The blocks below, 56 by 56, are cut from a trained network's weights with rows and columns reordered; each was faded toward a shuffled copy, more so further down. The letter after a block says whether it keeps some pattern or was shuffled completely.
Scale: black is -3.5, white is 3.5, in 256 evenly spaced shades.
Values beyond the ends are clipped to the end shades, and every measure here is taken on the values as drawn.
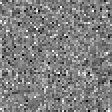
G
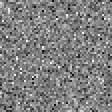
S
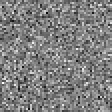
G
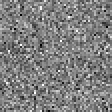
G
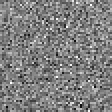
G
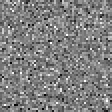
S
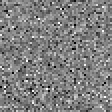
S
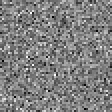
S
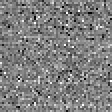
G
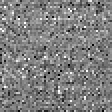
G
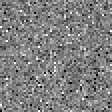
S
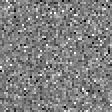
S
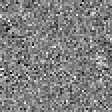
G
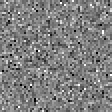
S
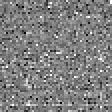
G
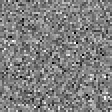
S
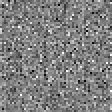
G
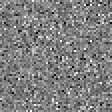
S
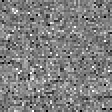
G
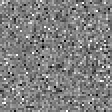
S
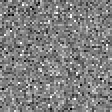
S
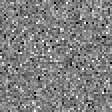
S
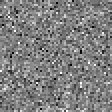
S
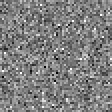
S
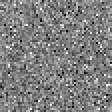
S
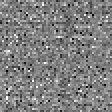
G
